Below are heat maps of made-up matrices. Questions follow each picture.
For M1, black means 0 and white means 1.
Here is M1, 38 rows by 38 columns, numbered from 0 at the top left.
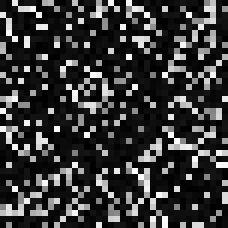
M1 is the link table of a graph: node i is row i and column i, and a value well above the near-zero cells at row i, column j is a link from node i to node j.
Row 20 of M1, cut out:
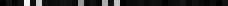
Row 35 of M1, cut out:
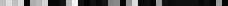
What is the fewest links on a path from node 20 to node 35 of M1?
2
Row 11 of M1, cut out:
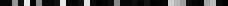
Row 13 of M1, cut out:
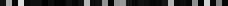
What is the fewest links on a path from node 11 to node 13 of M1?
2
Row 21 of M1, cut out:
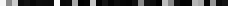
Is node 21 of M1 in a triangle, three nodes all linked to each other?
yes
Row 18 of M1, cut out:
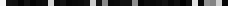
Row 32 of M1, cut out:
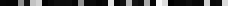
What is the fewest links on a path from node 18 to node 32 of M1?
1
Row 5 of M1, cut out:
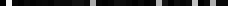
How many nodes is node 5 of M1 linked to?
5
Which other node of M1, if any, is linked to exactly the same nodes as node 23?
node 9
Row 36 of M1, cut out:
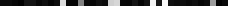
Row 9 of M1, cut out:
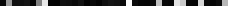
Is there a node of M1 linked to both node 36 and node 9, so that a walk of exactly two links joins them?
no
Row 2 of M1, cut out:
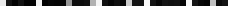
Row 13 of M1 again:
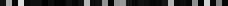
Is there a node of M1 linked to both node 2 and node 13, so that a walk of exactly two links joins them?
no
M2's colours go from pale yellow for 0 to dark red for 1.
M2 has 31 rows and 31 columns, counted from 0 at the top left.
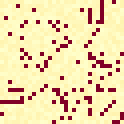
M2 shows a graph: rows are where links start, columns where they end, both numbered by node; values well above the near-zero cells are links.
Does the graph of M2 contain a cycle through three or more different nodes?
yes
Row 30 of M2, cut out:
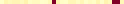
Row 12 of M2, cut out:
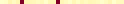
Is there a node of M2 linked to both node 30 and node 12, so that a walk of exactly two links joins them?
no
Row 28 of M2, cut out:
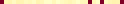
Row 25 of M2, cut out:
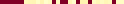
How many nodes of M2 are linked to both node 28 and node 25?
2
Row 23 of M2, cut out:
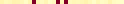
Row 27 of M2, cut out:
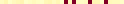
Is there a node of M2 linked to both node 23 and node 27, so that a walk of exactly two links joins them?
yes
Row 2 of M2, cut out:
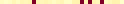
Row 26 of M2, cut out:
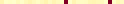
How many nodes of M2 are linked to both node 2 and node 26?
0
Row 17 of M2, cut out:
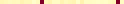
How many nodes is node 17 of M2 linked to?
2
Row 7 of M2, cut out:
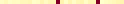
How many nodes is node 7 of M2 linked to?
2
